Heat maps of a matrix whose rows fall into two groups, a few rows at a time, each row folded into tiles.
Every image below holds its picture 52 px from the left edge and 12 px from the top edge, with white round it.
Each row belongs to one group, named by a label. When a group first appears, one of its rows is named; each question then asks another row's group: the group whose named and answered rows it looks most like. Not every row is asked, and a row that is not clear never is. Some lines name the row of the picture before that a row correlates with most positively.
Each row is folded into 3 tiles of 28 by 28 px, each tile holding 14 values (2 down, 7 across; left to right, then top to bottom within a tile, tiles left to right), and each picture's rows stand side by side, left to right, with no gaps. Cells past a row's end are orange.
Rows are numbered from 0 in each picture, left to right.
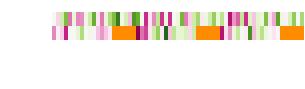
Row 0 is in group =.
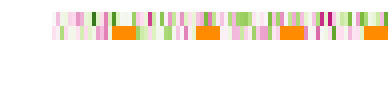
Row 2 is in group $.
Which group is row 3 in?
=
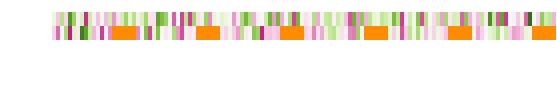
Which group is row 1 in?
$
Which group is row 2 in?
$
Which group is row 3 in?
$
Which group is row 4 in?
$
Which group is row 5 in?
$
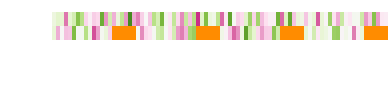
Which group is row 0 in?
$
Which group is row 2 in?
$
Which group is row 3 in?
$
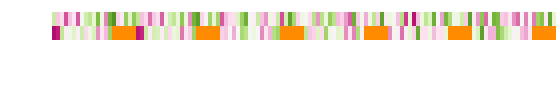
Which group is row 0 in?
=
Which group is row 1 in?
=
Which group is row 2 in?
$
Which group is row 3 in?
$
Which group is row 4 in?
=
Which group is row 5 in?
$
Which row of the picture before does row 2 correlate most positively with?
1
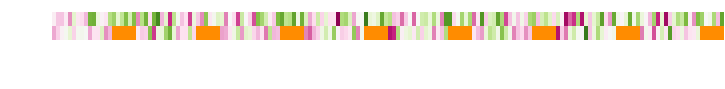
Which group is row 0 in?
=
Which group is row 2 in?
=
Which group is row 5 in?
$
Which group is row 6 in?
=
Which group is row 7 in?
=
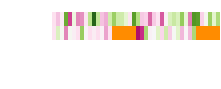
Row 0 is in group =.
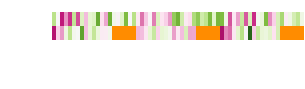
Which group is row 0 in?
=
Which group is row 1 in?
=
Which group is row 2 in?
=
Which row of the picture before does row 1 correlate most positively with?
0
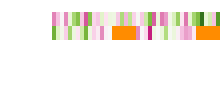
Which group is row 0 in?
$
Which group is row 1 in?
=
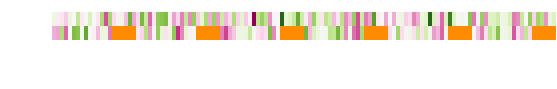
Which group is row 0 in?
$
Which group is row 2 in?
=
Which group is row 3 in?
$
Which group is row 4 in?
=
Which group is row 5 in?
$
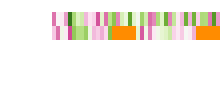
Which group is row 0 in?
$
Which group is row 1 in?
$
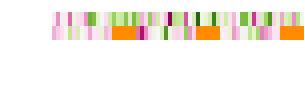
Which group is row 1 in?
=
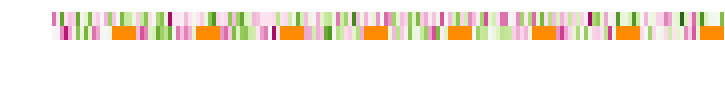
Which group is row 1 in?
$
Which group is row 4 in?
$
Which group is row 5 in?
$
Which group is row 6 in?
=
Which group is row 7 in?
=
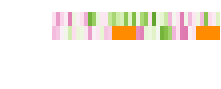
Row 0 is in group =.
